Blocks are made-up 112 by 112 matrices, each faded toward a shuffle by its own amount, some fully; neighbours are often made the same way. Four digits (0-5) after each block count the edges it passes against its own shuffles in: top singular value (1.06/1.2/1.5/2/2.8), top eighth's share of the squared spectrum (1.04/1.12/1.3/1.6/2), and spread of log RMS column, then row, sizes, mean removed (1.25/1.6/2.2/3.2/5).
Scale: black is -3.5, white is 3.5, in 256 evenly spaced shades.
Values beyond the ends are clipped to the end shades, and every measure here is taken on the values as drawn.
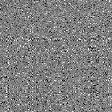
4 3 2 2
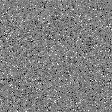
3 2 1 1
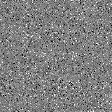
3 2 1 1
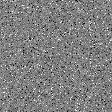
2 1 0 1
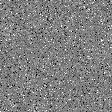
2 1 0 0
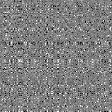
5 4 3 3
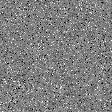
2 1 0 0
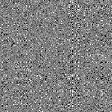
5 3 3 2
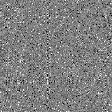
4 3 2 1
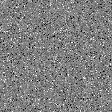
3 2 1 1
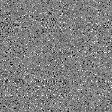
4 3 1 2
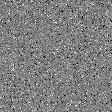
2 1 0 0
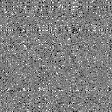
4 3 2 3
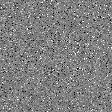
3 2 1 1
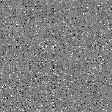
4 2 1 1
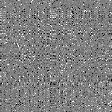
5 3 2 2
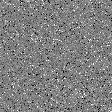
2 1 0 0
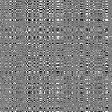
5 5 4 4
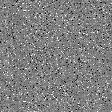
3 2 0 0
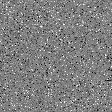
0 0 0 0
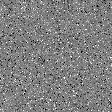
2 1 0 0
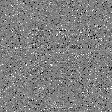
4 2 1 1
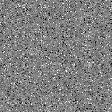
4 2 1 1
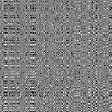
5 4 4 4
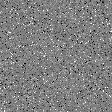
2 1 0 0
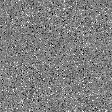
1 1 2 1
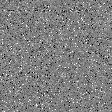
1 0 0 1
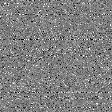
2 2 0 3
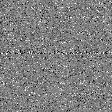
1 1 0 2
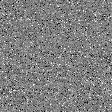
0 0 0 1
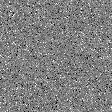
0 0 0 0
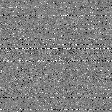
3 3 0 3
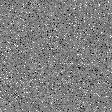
0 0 0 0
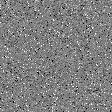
0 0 0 0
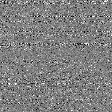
2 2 0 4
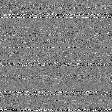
2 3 0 4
